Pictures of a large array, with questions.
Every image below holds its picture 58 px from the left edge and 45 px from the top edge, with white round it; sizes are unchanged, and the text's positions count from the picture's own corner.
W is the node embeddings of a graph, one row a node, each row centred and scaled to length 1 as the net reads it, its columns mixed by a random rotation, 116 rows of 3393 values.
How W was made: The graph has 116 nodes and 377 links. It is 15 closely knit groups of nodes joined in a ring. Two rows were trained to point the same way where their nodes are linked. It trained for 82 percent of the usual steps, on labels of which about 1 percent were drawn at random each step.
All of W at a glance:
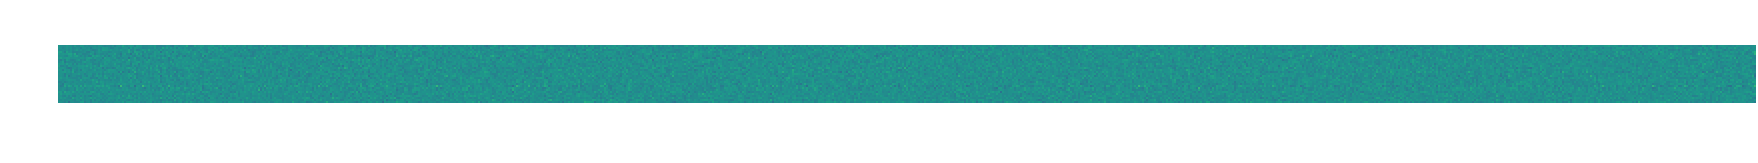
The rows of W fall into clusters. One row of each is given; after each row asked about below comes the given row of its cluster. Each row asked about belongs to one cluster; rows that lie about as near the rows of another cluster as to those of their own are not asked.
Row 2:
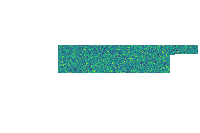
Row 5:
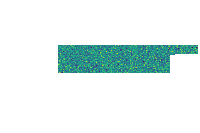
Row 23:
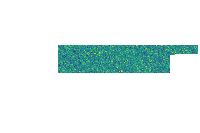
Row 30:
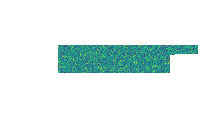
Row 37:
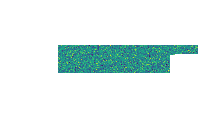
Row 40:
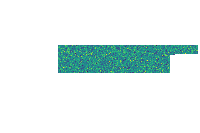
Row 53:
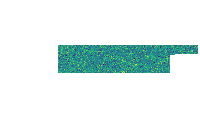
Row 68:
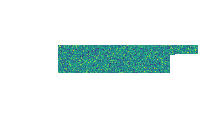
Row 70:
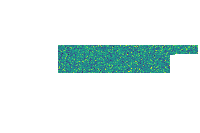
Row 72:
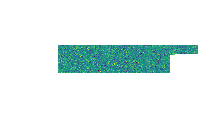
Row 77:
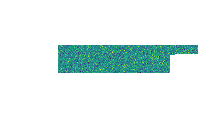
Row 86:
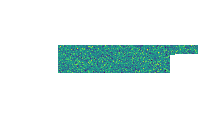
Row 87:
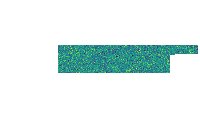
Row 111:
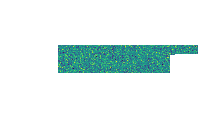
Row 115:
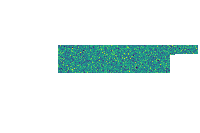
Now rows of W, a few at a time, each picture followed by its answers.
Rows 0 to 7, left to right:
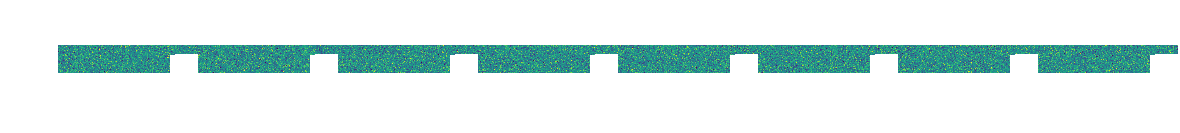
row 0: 111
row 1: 72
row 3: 70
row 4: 115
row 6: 70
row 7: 87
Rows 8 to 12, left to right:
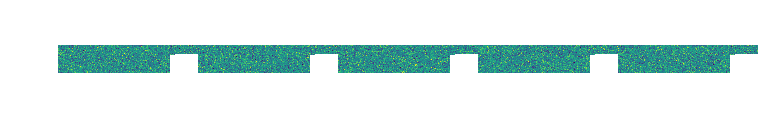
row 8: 115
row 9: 111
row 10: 53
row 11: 53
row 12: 115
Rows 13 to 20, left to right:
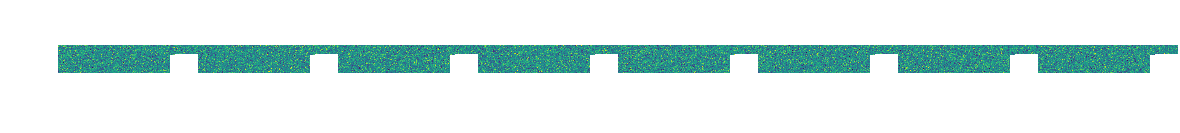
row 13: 37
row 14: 70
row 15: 30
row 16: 23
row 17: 37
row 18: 37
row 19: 87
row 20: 77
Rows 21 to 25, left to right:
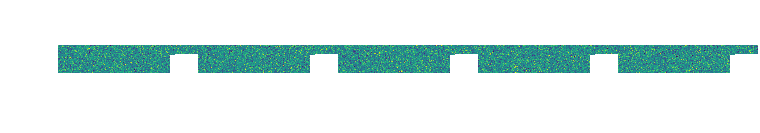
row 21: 70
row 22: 70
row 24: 23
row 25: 87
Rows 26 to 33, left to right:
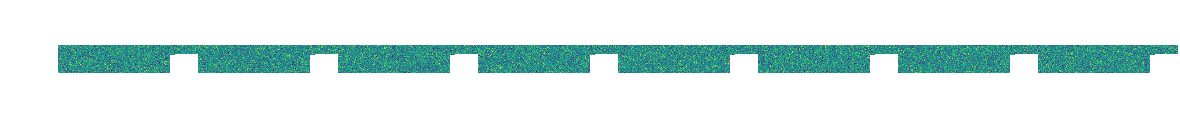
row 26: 68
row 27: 68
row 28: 111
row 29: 115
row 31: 111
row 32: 115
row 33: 40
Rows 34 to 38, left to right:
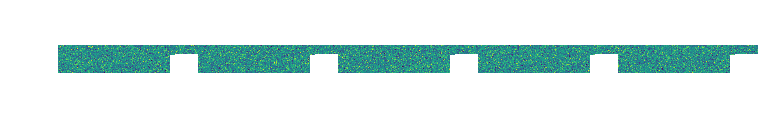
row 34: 86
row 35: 30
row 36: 87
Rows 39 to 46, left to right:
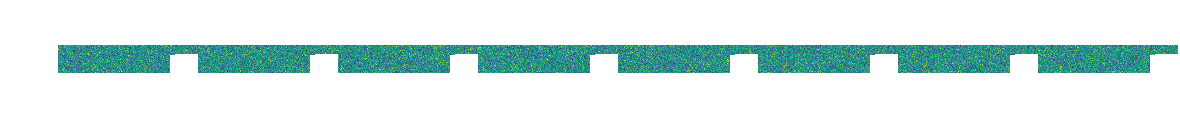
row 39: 23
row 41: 77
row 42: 23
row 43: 87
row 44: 2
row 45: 2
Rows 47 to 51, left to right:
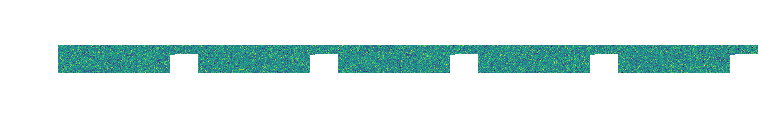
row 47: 68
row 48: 77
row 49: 68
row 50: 30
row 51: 5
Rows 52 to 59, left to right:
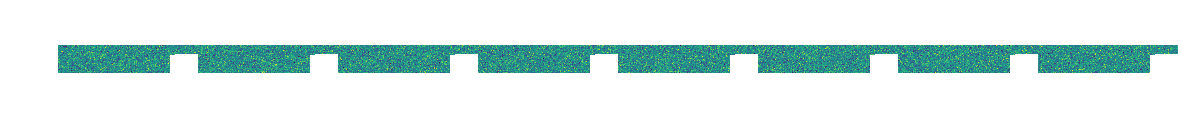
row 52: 30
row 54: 68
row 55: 68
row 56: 2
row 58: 23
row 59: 77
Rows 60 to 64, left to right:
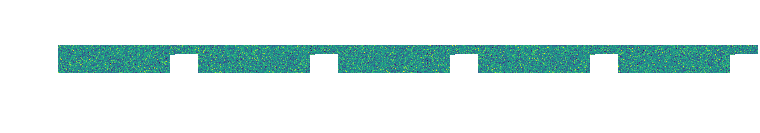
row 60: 68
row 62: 77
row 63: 115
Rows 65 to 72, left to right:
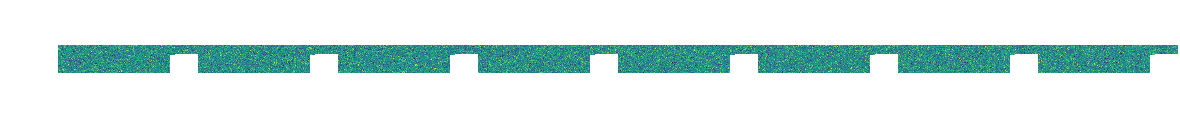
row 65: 23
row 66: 30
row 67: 53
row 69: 40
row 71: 72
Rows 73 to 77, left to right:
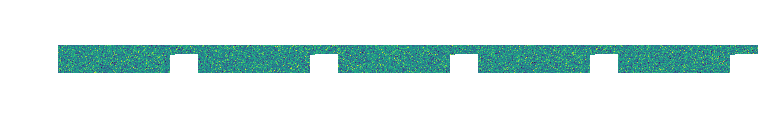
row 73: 40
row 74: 70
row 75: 115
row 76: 40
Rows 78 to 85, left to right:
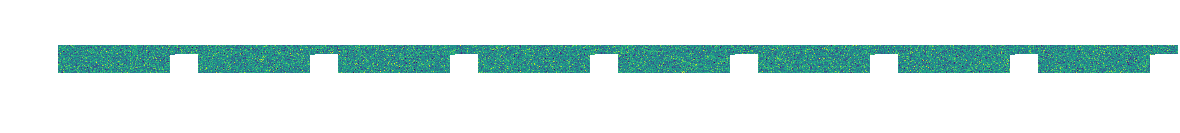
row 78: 5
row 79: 87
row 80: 72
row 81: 72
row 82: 53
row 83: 72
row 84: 87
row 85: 115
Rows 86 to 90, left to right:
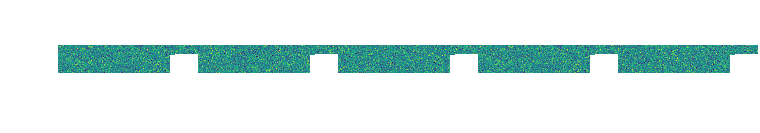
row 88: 40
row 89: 86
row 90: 115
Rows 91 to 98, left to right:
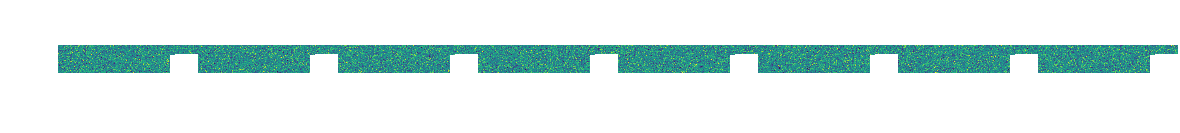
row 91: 87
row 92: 77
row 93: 37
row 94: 5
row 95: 53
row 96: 30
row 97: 23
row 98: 86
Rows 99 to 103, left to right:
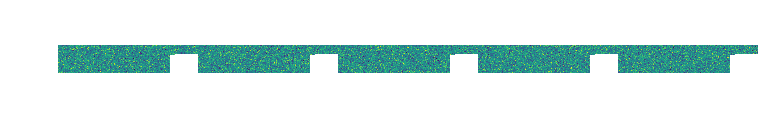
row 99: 72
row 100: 30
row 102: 70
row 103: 111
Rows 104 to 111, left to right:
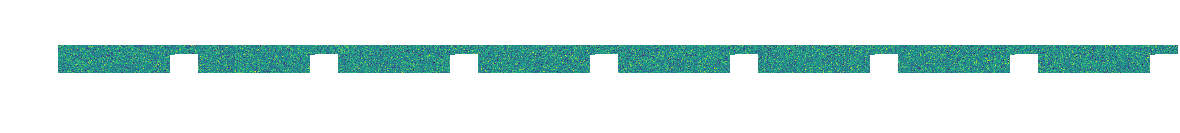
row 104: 86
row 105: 2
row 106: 53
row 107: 77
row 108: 68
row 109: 70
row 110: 30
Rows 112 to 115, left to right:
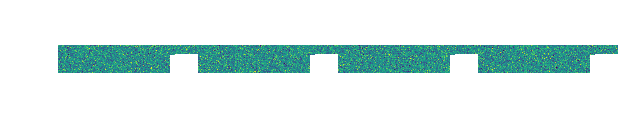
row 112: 70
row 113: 2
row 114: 2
